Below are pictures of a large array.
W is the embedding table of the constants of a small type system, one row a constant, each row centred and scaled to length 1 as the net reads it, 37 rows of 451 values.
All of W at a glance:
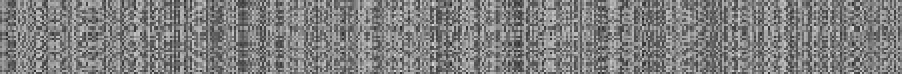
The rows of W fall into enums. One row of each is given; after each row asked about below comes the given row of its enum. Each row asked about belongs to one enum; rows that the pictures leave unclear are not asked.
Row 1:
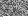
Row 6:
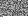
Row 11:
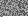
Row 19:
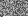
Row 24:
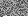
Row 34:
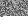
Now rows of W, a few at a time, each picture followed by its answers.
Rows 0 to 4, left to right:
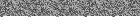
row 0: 34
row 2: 1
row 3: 34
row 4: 24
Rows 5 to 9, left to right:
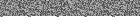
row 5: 11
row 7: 34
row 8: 11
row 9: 6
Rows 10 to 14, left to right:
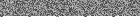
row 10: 19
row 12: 1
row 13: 24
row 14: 24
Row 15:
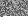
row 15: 34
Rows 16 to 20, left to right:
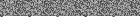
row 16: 19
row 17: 19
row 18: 11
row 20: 11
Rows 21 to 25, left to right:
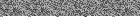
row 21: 1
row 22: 1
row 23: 11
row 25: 1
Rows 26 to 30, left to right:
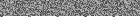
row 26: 19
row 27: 6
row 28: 11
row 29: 24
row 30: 34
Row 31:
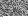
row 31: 1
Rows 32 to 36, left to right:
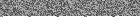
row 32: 1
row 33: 11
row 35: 6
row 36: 24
